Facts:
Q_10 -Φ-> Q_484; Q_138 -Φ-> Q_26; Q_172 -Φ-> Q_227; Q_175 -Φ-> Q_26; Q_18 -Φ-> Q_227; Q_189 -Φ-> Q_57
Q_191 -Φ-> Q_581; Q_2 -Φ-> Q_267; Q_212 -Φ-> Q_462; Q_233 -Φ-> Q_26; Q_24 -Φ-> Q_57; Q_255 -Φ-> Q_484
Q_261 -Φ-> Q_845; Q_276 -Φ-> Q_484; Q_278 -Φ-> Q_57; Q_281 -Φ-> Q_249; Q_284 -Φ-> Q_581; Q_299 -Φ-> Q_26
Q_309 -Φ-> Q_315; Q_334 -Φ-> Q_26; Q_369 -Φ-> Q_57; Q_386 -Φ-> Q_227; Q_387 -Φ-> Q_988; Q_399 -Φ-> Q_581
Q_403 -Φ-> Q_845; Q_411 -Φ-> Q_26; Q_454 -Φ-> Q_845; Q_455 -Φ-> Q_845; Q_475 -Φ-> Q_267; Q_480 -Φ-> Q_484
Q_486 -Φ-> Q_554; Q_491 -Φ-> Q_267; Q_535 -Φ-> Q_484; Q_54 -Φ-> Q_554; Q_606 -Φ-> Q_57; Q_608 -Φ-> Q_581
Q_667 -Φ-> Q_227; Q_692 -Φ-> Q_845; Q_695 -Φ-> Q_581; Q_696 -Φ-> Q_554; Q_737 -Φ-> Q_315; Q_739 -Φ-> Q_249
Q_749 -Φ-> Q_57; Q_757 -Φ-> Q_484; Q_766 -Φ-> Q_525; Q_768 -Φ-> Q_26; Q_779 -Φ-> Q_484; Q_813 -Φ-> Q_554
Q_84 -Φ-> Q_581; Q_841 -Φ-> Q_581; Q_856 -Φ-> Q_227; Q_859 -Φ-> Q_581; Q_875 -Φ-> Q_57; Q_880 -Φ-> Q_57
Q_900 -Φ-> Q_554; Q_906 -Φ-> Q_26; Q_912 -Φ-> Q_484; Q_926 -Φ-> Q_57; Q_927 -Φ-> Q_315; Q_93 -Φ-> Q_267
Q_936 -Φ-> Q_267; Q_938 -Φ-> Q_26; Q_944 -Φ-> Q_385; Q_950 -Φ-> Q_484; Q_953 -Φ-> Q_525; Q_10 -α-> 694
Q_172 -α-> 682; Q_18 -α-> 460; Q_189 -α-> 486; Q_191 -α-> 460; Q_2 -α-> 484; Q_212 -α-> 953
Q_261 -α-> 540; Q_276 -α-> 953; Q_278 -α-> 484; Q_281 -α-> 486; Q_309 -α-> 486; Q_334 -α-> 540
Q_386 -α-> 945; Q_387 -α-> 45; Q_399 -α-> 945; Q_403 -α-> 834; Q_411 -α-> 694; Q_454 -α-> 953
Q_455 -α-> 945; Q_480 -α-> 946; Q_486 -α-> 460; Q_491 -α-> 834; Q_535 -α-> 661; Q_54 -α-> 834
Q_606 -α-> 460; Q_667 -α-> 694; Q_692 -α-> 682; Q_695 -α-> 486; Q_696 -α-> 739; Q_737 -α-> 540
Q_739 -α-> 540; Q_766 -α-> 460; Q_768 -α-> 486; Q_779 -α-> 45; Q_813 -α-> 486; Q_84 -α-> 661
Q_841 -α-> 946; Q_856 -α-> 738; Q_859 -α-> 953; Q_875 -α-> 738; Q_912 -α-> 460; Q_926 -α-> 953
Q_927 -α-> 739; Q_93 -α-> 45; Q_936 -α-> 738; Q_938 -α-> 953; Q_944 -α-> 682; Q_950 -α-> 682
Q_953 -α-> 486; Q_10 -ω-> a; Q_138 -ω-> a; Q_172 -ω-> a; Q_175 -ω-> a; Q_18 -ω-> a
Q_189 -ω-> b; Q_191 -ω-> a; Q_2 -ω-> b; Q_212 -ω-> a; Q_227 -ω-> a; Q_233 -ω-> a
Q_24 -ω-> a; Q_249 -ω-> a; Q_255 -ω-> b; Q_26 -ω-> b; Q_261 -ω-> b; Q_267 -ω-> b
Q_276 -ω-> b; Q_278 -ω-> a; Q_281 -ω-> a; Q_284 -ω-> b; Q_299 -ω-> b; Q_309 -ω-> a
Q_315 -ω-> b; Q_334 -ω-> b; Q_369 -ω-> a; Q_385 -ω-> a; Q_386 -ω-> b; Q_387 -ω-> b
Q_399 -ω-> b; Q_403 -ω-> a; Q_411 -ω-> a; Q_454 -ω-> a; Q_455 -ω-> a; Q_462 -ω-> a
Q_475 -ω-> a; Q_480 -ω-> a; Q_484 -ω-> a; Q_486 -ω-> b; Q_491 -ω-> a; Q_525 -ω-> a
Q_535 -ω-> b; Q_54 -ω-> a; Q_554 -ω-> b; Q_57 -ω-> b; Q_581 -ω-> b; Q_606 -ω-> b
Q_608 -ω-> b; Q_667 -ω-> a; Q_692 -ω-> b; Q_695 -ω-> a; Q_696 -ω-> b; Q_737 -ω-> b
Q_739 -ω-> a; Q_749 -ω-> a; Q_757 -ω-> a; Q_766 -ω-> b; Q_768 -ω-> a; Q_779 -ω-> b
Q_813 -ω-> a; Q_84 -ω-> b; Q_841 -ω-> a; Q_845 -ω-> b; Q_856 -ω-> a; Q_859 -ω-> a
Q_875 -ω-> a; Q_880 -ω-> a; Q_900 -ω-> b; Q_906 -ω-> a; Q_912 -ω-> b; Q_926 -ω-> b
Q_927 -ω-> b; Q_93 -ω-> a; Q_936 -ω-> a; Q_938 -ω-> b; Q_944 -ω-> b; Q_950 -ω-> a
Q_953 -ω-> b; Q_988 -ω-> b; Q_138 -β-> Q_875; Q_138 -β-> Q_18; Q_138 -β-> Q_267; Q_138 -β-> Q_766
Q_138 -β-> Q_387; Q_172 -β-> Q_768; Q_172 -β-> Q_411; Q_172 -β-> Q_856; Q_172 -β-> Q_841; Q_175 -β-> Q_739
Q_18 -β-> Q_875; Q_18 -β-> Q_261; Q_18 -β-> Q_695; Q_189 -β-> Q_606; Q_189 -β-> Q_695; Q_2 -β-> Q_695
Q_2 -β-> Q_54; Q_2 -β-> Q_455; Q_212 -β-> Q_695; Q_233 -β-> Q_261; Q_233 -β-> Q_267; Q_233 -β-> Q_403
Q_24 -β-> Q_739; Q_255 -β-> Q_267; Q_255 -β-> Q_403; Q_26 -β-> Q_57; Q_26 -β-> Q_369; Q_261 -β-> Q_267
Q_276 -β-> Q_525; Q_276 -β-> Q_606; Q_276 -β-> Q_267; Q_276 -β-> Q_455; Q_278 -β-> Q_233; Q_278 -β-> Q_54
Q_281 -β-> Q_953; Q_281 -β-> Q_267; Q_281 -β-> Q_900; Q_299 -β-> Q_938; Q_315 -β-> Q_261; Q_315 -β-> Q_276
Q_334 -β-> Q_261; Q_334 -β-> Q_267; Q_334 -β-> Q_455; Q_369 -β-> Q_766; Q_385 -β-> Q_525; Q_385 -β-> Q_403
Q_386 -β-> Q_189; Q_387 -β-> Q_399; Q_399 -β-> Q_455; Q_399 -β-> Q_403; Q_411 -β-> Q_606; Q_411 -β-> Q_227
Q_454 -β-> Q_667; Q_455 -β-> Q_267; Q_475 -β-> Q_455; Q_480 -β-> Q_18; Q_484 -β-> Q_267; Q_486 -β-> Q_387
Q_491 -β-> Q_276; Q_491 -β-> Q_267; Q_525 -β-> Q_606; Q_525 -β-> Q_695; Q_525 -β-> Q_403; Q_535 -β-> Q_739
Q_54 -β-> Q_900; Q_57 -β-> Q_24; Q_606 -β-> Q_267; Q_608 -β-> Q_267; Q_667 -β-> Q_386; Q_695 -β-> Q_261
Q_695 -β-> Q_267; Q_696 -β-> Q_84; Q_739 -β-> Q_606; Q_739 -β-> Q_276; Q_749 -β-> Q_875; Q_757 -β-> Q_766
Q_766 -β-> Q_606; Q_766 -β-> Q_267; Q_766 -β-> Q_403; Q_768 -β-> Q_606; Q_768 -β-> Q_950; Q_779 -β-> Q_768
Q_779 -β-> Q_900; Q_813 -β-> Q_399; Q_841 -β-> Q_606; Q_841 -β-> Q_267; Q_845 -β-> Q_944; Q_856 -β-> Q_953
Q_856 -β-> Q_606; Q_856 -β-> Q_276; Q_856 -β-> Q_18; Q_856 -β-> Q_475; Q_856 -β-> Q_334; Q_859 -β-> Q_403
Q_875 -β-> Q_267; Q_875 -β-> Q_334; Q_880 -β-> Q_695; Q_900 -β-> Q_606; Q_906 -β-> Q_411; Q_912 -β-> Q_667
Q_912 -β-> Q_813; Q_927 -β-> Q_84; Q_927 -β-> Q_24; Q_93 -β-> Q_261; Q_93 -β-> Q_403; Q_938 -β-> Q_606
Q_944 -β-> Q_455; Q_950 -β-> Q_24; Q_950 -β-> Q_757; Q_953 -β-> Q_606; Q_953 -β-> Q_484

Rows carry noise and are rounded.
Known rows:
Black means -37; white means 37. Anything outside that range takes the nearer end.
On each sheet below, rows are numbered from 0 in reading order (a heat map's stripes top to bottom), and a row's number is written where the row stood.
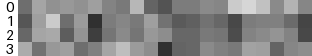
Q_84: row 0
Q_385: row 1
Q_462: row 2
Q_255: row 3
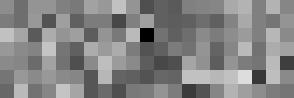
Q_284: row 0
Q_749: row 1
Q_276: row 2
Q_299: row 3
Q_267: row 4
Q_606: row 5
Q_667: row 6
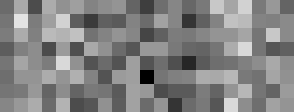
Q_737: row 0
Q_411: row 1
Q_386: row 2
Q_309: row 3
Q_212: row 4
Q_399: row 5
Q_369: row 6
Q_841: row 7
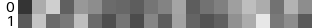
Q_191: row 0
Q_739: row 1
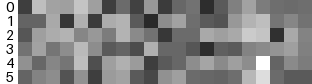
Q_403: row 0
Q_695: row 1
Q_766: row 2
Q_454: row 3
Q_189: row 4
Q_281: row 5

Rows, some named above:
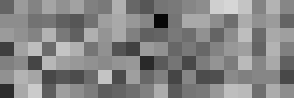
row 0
Q_84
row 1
Q_57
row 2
Q_299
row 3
Q_18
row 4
Q_692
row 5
Q_484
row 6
Q_191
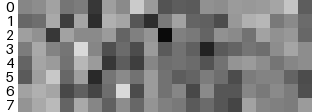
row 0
Q_581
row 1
Q_695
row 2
Q_944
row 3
Q_212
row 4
Q_278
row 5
Q_385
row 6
Q_484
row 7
Q_480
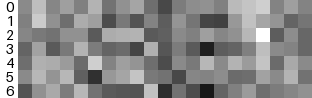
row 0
Q_535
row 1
Q_10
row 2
Q_953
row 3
Q_172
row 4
Q_912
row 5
Q_26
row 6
Q_859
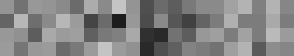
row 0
Q_284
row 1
Q_491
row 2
Q_926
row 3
Q_255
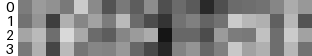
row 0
Q_212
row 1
Q_261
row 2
Q_938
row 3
Q_334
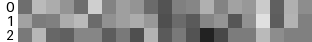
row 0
Q_912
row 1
Q_900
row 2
Q_950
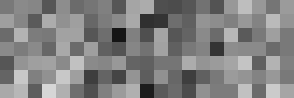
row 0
Q_24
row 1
Q_926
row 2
Q_455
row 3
Q_475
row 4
Q_486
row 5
Q_54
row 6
Q_938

